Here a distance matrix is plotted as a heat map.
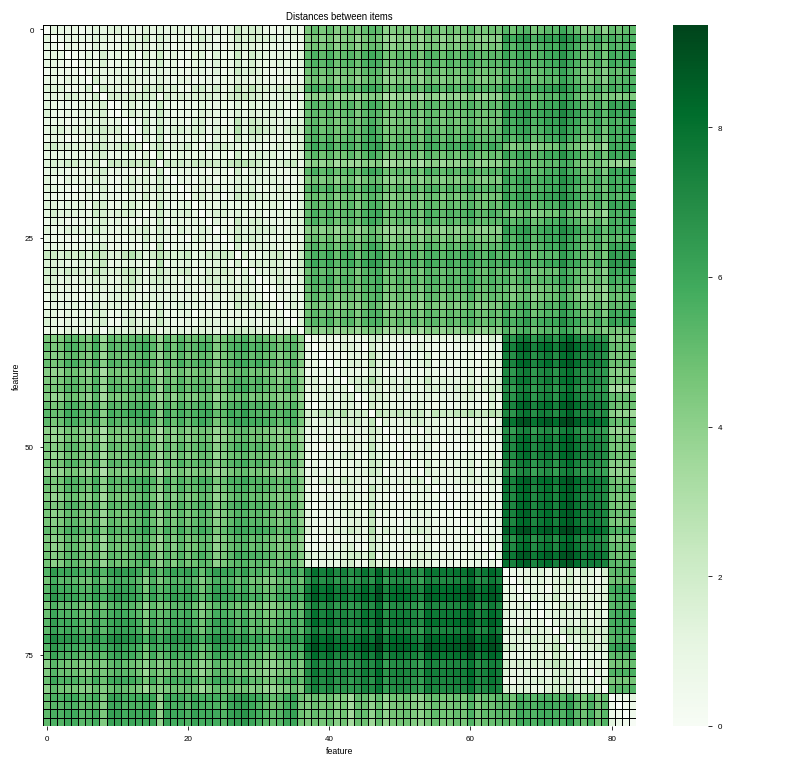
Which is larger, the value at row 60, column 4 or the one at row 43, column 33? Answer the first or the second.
the first
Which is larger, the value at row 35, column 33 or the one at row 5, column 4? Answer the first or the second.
the first
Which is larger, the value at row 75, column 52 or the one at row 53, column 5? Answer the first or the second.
the first
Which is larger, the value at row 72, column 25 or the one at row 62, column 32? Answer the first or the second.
the first
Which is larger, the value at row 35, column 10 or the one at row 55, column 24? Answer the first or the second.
the second
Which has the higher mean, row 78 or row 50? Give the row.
78
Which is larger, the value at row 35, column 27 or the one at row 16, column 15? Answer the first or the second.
the second
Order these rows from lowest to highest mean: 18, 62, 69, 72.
18, 62, 69, 72
